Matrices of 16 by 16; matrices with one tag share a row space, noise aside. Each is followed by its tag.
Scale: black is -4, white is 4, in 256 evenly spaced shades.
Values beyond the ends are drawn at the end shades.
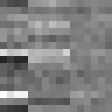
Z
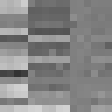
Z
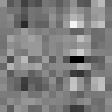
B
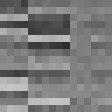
Z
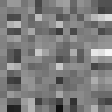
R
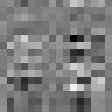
B
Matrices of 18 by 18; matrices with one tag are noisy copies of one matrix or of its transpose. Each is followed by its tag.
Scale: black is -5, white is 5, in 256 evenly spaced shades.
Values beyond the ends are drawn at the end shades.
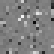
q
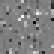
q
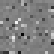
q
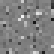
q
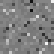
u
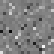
u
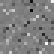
u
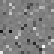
u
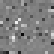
q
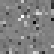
q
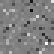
u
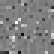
q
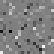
u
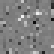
q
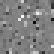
q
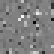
q
